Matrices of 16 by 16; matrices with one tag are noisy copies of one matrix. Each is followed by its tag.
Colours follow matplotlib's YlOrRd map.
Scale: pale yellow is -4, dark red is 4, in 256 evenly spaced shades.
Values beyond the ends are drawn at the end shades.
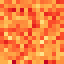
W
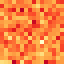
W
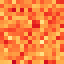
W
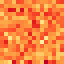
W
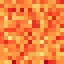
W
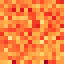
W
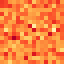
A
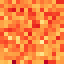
W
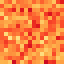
W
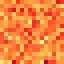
W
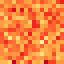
W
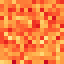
W
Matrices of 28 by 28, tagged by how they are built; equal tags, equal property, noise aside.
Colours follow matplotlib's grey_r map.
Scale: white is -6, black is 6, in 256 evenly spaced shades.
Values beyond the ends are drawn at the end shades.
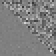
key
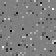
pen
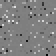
pen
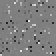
pen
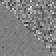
key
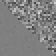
key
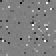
pen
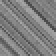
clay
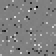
pen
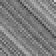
clay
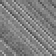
clay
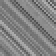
clay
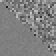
key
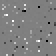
pen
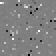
pen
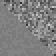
key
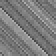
clay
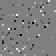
pen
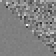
key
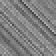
clay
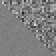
key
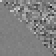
key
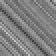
clay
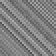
clay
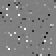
pen
